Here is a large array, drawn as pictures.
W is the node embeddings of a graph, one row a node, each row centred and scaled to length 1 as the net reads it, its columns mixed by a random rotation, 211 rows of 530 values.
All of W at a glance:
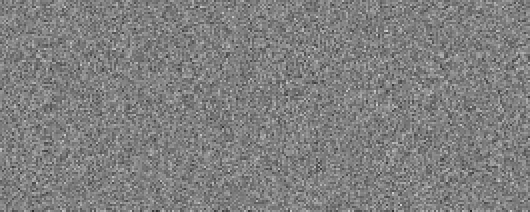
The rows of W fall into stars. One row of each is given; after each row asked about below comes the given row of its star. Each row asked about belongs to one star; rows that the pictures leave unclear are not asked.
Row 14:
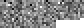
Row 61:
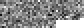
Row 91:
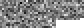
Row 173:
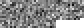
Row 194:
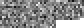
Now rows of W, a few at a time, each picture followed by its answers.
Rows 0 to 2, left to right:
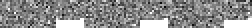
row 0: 61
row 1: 173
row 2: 194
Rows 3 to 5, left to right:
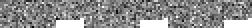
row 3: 173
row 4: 61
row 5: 194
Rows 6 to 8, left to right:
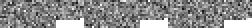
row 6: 173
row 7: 173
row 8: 194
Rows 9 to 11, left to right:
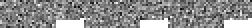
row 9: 14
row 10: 173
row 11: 194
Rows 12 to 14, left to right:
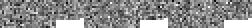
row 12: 91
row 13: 194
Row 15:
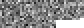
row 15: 91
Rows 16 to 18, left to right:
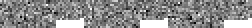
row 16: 91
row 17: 61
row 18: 173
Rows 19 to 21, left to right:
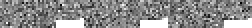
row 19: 91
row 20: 194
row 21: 173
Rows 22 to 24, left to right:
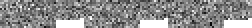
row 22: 91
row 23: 61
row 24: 173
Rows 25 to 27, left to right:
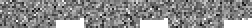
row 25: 194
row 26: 14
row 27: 61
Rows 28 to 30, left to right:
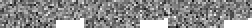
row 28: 173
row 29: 61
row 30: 61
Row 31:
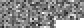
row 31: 61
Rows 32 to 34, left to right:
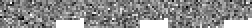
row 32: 173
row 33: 91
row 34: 14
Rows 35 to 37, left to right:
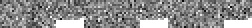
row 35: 61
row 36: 61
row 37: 194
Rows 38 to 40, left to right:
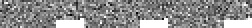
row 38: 173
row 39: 14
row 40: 91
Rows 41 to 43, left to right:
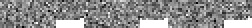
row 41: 14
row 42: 14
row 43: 91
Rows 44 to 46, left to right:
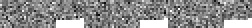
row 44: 14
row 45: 194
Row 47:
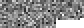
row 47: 14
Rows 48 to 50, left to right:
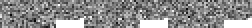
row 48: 91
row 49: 61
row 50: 91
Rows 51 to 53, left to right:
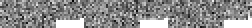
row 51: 14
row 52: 61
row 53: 173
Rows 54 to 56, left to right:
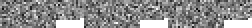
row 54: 173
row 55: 173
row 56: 173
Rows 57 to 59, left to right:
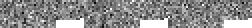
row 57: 173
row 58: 14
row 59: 61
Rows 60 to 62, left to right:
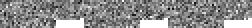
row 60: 61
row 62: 91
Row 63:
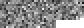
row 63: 91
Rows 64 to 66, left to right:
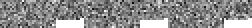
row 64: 14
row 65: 91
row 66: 14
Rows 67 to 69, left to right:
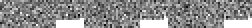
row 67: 91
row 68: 91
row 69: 14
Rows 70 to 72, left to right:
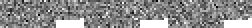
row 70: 91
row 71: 194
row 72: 173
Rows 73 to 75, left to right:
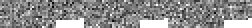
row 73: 61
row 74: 91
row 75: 173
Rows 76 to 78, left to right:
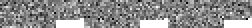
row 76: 91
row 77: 173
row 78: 173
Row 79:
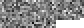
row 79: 14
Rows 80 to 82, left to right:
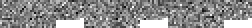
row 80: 194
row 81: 61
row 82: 194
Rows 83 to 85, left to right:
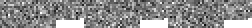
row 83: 194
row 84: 61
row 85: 173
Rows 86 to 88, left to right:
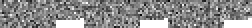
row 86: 173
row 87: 194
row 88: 61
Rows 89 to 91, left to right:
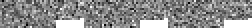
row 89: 173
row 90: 91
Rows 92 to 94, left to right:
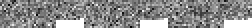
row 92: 173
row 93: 91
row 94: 61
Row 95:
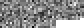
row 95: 91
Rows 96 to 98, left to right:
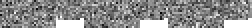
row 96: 61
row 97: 14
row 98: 91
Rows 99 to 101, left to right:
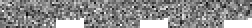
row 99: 14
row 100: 61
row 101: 61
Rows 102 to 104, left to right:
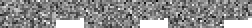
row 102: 61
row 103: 14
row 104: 194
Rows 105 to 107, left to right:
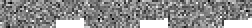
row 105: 14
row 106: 194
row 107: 194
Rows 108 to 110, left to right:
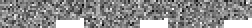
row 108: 14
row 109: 14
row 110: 173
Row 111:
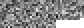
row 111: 173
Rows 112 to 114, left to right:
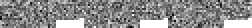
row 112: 194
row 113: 91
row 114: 61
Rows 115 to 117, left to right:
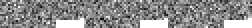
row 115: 61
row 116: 194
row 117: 91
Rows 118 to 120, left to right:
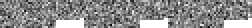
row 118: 61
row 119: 91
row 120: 173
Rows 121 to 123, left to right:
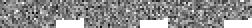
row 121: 61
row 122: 194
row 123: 173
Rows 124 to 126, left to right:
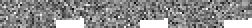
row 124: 61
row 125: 14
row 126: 91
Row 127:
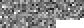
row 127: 61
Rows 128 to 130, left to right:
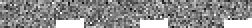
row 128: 14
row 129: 91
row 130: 61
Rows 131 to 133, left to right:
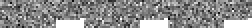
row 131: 14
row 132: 173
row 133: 14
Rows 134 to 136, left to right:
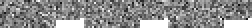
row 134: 173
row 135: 173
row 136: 14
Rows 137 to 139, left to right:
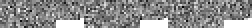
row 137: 173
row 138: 173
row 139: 194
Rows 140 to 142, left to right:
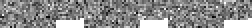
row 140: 173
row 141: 61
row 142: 194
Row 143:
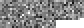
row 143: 194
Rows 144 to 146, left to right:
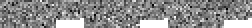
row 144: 173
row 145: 14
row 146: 61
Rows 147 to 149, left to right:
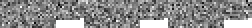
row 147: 173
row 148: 194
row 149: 91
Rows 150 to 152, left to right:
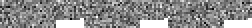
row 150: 194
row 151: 194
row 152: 61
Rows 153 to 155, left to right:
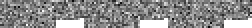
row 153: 194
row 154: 173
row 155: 194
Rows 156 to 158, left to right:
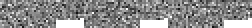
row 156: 14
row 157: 91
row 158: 91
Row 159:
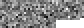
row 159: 14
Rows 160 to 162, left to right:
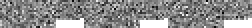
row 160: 14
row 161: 91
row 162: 91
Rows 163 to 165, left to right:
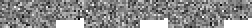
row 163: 173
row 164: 14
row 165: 14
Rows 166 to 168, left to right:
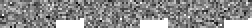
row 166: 173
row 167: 61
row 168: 14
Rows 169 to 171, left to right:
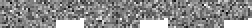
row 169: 14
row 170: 61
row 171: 194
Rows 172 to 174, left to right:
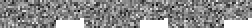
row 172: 173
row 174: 173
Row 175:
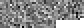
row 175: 14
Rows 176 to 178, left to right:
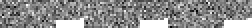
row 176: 194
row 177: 61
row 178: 61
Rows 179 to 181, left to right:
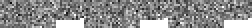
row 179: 14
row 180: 61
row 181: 14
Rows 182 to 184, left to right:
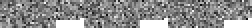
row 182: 173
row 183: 173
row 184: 173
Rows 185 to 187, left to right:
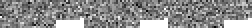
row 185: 61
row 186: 61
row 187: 91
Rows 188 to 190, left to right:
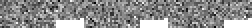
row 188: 61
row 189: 14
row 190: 91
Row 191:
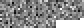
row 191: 173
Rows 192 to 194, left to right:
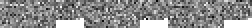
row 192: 194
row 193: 14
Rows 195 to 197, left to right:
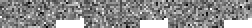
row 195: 91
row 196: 173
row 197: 91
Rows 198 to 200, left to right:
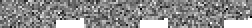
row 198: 61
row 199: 173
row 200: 91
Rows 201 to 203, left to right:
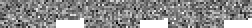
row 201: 14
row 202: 61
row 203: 61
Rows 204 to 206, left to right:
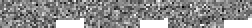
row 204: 173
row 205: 91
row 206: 194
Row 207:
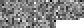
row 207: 61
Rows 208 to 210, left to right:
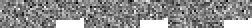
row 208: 173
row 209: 194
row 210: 173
